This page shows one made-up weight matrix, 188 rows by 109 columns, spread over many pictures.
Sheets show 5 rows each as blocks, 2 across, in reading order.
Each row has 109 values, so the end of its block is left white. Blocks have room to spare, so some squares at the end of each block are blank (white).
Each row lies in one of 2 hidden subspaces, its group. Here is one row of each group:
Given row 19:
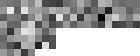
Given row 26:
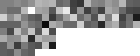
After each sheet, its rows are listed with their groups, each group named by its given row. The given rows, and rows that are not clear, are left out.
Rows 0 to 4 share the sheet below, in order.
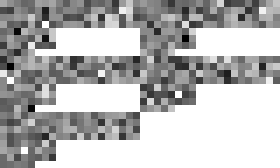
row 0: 26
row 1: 26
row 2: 26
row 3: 19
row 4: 26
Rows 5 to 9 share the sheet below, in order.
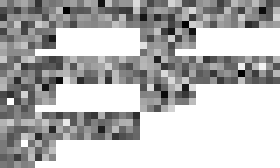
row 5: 19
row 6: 26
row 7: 19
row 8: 26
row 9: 19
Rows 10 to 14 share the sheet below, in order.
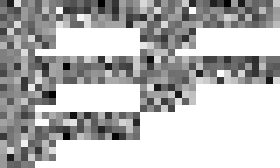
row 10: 19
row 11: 26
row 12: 19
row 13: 19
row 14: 19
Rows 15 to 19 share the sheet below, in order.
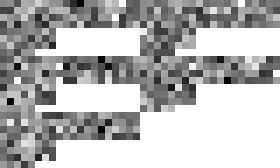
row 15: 26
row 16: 19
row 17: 19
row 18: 26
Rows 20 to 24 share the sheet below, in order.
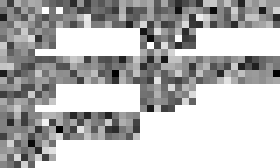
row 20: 19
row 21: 19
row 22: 26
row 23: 26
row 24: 19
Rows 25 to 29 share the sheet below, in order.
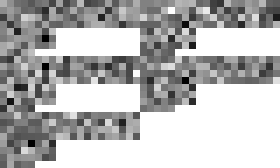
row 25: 26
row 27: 19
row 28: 26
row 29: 26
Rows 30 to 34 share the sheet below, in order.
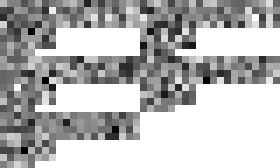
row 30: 26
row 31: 26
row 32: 26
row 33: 19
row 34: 26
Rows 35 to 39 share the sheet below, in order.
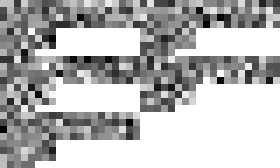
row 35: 19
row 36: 19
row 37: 19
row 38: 19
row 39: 19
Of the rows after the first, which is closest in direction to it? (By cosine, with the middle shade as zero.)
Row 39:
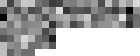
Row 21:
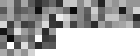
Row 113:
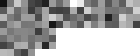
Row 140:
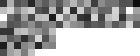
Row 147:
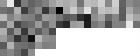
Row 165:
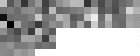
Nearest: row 21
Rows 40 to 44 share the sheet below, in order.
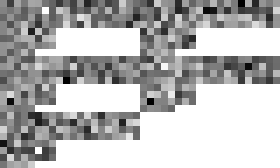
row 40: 19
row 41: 19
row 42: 19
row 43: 19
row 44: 19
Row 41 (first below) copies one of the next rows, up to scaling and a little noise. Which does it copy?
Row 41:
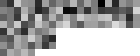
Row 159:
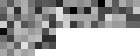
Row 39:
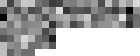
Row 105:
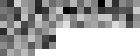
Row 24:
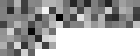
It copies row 105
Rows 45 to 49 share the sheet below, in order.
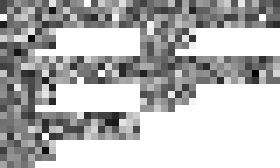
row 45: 26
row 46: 26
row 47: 26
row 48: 26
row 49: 26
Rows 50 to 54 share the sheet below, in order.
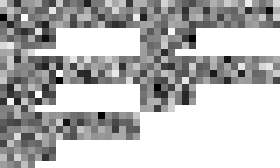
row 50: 26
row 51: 19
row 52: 19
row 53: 26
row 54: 19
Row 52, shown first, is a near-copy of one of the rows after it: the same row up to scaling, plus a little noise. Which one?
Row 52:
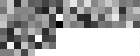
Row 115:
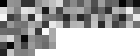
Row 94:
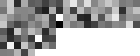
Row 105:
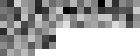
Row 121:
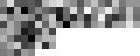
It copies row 94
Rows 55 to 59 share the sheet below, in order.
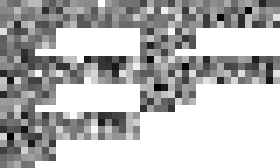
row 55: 19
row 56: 19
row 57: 26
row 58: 19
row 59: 26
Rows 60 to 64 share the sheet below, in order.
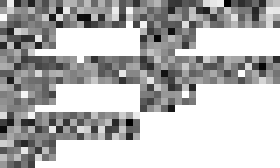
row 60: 19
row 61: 26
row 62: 26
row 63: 26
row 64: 19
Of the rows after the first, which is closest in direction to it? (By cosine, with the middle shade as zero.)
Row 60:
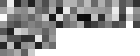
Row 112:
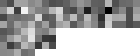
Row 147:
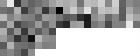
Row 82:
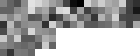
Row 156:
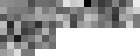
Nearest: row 147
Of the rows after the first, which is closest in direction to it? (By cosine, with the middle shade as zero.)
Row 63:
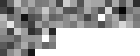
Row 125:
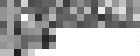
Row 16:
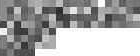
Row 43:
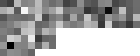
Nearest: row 16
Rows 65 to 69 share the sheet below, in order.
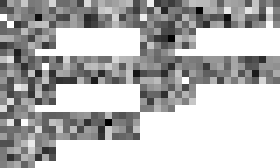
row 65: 26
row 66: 19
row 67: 19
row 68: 26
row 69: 19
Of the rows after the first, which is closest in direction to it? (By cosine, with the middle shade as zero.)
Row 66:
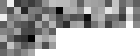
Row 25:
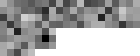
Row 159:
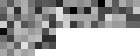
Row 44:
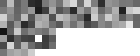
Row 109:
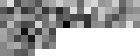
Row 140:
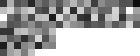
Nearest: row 109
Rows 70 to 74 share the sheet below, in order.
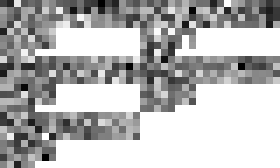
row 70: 19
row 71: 26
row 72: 19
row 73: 26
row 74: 26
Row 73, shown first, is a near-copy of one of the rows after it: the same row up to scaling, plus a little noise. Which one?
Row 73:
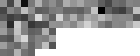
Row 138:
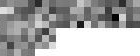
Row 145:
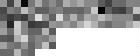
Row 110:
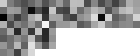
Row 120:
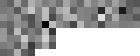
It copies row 145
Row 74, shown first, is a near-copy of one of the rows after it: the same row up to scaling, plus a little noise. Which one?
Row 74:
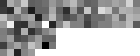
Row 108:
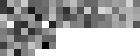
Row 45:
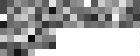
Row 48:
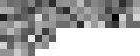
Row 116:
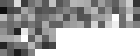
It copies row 108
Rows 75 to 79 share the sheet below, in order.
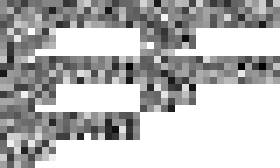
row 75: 26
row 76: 26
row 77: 19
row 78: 26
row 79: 26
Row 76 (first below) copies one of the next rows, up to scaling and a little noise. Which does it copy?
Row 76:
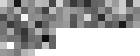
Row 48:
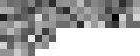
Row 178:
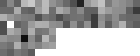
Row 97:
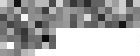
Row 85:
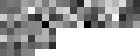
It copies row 97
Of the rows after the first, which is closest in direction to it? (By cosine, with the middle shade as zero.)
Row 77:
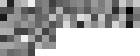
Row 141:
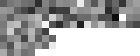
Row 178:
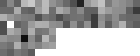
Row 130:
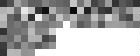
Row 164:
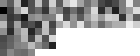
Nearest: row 141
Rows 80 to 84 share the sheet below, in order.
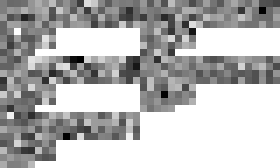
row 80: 26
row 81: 26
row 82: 26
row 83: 26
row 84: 19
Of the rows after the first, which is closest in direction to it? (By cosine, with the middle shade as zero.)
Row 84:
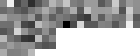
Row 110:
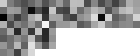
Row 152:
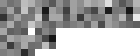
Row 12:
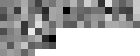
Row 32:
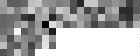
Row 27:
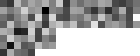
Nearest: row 12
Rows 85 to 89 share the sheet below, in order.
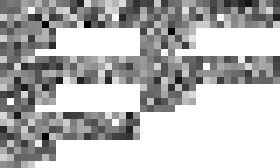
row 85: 26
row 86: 19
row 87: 19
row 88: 19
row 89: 26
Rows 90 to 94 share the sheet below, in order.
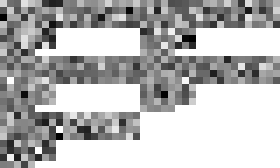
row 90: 19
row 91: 19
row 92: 26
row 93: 26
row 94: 19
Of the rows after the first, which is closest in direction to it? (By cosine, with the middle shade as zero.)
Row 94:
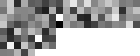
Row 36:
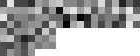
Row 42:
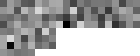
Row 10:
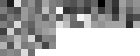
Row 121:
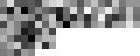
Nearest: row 36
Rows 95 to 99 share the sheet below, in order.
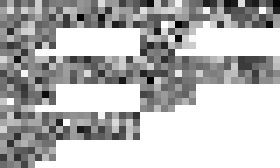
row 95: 19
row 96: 19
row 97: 26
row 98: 26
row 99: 19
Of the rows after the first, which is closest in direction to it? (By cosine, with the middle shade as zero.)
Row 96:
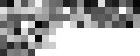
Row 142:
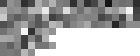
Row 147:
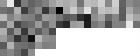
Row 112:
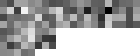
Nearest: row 142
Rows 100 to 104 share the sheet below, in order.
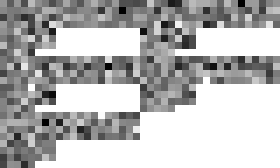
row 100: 26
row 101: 19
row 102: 19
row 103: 19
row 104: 19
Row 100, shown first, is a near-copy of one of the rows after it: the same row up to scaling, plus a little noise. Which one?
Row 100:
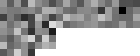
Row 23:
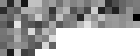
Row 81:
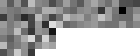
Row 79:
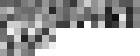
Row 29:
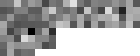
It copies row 81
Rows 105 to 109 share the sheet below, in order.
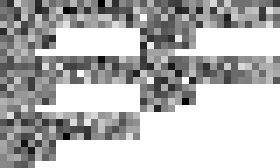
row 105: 19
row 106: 19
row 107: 19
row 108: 26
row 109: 19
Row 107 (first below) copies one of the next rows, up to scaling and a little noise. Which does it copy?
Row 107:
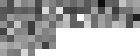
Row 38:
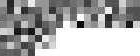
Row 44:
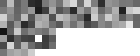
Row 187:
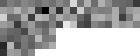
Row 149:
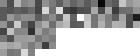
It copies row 149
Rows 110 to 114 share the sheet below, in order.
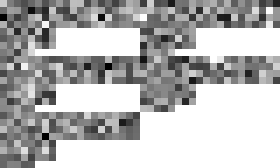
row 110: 26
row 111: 19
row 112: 19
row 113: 26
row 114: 26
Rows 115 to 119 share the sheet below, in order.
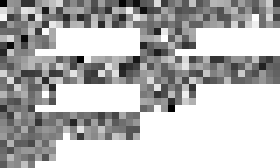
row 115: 19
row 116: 26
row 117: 26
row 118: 26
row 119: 19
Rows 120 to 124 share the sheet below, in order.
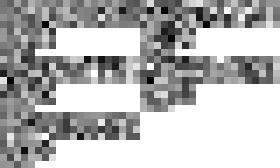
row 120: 26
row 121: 19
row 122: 26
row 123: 26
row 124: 26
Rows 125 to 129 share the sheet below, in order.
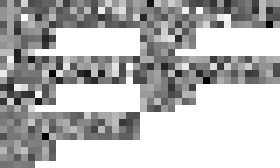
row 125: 26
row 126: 19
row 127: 19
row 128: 19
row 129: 26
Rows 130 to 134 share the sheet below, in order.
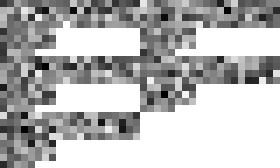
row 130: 19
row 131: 26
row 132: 19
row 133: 26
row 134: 26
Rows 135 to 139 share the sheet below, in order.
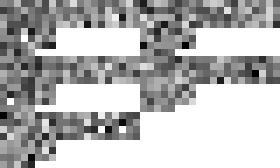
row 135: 26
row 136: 26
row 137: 19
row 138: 26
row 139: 26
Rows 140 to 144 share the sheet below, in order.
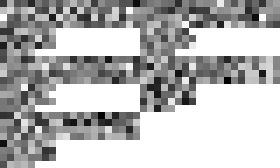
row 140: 19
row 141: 26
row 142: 19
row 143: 26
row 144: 19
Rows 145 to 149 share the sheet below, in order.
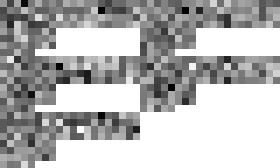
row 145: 26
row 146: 19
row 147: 19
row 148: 26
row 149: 19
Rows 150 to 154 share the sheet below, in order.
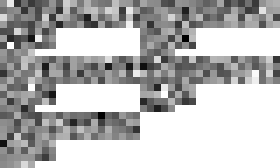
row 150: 19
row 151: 26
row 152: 19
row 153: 26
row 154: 19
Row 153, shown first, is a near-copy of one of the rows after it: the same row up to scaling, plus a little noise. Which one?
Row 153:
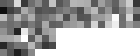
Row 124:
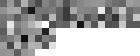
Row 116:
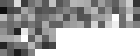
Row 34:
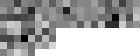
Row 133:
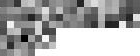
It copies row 116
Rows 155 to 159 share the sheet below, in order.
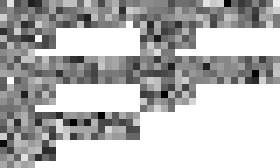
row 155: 19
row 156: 26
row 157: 26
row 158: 26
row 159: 19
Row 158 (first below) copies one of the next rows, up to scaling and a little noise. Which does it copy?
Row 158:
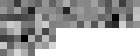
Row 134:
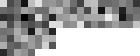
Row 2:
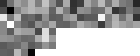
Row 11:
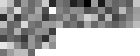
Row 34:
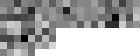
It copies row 34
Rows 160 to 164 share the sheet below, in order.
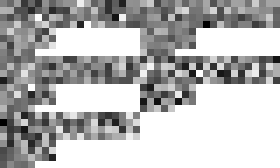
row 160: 26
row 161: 19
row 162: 26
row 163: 19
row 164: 26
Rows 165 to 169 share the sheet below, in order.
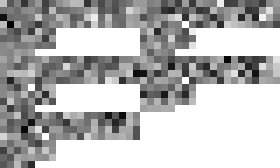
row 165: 26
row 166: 26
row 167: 26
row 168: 26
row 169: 26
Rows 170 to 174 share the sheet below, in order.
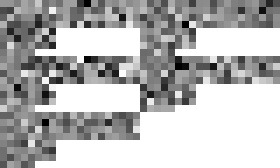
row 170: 26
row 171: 26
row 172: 26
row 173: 19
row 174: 19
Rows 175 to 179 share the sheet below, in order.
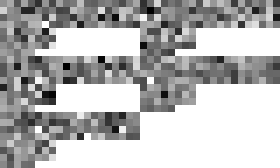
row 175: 26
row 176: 26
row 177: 19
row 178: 26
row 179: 26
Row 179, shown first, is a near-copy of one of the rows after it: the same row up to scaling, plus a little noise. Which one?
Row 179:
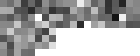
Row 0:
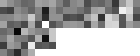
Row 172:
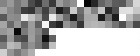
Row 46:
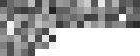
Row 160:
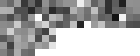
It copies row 160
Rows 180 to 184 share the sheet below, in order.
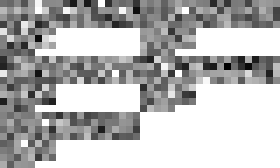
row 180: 19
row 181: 19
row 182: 26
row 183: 19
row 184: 19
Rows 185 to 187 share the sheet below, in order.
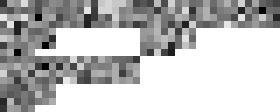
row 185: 26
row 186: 26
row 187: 19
